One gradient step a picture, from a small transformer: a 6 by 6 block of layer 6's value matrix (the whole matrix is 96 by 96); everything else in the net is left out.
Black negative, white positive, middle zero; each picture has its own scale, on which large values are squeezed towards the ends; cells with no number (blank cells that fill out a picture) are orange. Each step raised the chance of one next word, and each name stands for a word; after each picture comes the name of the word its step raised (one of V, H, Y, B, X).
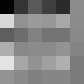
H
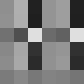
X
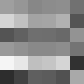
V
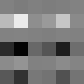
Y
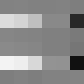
V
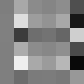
V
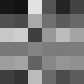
H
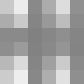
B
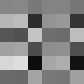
V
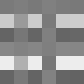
V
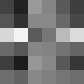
H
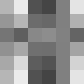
B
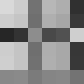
X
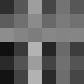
Y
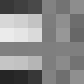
H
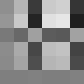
X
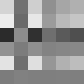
X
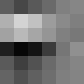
Y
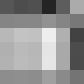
H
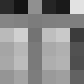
H
